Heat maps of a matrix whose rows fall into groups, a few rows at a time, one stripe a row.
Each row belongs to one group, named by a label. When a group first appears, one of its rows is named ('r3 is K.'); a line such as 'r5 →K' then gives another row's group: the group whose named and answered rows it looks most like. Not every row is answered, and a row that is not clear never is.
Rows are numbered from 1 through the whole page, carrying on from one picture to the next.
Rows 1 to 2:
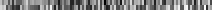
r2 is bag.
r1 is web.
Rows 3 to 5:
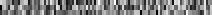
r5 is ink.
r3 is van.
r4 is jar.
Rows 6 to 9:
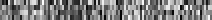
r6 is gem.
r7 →bag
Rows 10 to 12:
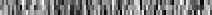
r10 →ink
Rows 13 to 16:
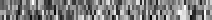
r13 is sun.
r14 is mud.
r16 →jar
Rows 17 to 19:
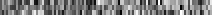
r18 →bag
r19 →ink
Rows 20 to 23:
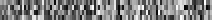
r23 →ink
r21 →gem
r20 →van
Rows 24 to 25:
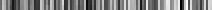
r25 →bag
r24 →bag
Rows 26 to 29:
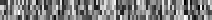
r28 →gem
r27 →gem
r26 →gem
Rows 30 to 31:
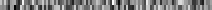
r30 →van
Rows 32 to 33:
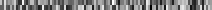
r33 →jar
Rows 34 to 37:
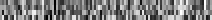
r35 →van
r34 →ink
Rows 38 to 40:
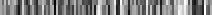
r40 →van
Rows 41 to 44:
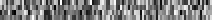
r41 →gem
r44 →sun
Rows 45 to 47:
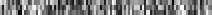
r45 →van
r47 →mud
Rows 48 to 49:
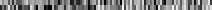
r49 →sun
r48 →web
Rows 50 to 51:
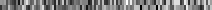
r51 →ink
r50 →bag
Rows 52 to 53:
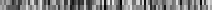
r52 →sun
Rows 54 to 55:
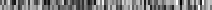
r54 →sun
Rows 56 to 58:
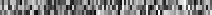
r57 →jar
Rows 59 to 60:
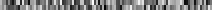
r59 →gem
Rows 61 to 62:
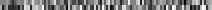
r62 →jar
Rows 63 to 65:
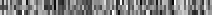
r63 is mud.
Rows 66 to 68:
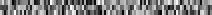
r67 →ink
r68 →gem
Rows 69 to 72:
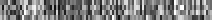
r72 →van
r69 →ink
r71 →bag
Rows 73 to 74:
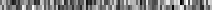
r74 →van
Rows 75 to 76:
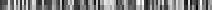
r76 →gem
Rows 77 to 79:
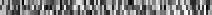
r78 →jar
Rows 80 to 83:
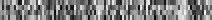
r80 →mud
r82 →van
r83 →web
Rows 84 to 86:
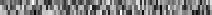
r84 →sun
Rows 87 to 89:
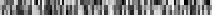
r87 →gem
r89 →jar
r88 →jar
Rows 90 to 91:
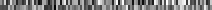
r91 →ink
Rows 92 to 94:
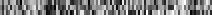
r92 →web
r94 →jar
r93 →mud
